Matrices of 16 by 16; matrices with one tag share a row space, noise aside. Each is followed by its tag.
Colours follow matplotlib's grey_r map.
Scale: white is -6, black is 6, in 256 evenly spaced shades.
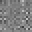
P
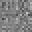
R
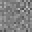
P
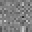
P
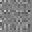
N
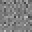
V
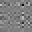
P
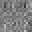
V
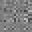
V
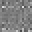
R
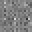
V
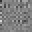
N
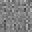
V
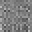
N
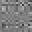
R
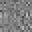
P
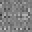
N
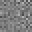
P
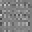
N
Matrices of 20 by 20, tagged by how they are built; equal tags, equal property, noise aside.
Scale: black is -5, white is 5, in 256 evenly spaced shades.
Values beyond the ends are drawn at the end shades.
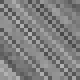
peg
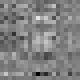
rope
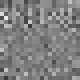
rope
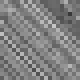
peg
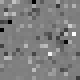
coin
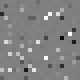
coin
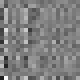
rope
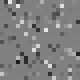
coin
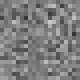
rope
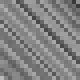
peg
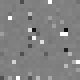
coin
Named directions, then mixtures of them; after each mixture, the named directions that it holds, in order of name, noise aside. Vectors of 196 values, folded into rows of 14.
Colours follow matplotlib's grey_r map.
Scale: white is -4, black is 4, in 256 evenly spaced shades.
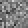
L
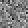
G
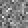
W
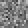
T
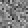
G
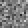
G, T, W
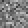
G, L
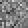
L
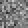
L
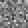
G, T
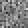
G, L, T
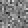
G, L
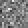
L, W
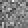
L, W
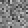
G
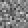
G, L, T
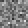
G, T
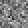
G, W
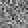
G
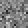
L, W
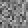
G, T, W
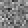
L, T, W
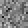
W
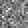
W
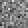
L, T, W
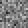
G, L, W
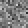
G
